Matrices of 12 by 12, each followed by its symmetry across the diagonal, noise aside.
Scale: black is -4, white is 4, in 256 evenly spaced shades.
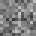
antisymmetric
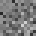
symmetric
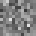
neither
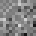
symmetric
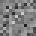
symmetric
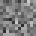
neither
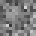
symmetric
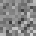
symmetric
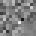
antisymmetric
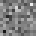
antisymmetric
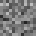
neither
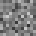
antisymmetric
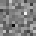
antisymmetric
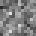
neither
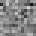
neither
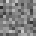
antisymmetric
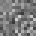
symmetric
